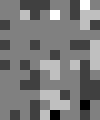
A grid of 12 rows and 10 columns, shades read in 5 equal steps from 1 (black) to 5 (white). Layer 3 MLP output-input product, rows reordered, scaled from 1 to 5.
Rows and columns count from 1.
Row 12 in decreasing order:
4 3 3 3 3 3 2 2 2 1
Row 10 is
3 3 3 3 4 4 2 3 2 2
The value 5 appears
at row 1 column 9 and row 2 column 6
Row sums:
28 33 29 30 27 30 31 29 26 29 29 26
